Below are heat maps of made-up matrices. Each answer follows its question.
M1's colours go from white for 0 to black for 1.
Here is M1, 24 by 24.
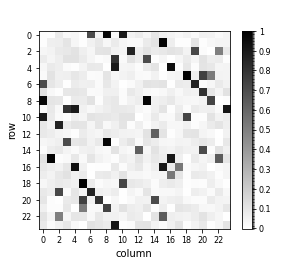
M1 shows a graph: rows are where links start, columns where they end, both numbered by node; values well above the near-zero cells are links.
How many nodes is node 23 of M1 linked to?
1
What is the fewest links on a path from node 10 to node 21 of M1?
3
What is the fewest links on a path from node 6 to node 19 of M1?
1
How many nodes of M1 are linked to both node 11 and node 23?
0
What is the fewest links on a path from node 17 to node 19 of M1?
5
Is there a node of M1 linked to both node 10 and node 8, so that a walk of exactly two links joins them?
yes
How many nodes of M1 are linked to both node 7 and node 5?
1
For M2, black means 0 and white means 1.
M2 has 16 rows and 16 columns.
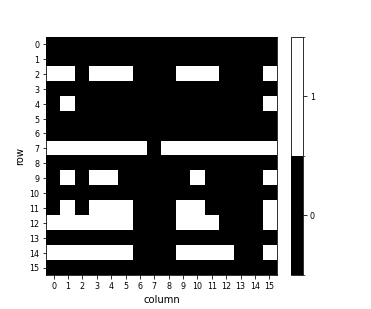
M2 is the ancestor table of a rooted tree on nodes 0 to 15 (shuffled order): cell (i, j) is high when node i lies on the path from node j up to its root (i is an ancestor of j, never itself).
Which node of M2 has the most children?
7
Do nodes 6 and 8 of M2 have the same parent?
yes
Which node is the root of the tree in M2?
7
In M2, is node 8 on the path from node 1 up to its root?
no
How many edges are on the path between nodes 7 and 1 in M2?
7
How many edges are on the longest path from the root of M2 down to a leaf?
7
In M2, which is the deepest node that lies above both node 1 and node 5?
11
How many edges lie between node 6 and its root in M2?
1
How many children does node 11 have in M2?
2
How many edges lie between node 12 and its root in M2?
2
